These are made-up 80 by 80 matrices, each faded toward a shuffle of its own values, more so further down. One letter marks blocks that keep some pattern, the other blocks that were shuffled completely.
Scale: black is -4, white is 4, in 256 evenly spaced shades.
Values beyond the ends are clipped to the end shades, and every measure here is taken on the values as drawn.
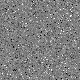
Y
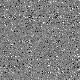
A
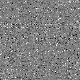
A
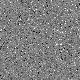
Y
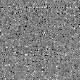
A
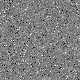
Y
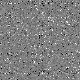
A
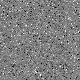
Y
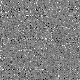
A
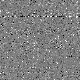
A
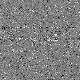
A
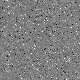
Y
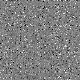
A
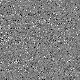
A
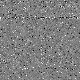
A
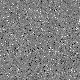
Y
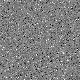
Y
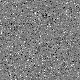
Y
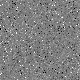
Y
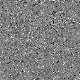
A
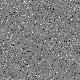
Y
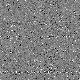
A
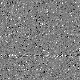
A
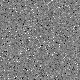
Y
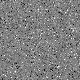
Y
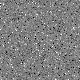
Y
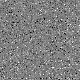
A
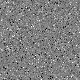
Y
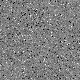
Y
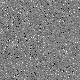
Y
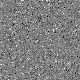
Y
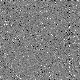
A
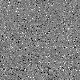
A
